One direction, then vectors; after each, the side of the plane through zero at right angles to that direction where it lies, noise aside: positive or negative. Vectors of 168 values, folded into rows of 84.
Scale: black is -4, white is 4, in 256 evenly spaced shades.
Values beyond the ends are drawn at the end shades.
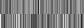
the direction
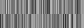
negative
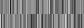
positive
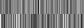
positive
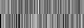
negative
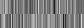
negative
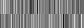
negative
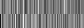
negative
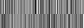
positive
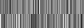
positive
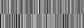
negative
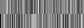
negative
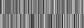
positive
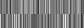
positive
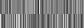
positive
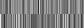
positive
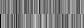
negative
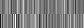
negative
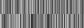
positive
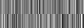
negative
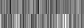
positive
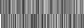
positive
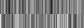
positive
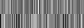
negative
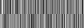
positive
